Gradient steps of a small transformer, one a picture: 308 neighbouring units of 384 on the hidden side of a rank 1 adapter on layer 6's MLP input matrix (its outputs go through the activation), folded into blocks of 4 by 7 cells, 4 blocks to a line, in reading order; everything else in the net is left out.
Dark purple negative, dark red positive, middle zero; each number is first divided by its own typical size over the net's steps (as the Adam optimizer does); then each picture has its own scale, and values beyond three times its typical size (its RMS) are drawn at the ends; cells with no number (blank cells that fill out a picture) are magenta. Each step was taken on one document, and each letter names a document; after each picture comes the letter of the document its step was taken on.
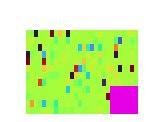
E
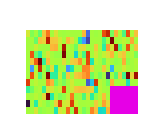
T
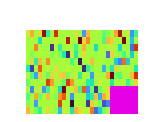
T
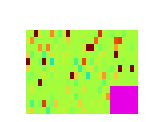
E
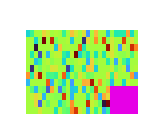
T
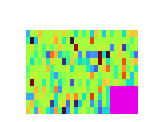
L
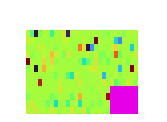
E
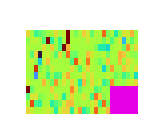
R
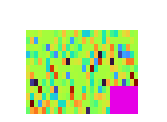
L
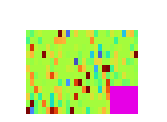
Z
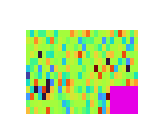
T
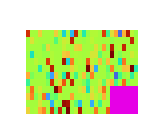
L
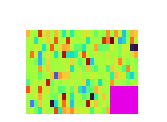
R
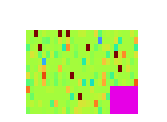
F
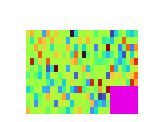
T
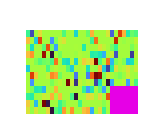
Z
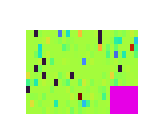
F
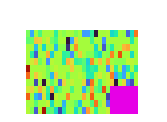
L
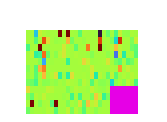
F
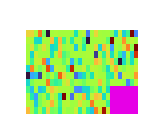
T
